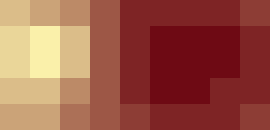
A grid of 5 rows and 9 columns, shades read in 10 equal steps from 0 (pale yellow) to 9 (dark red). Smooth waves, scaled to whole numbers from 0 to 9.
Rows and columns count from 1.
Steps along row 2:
down up up up up same same down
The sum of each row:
54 52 52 56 55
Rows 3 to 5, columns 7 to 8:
9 9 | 9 8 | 8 8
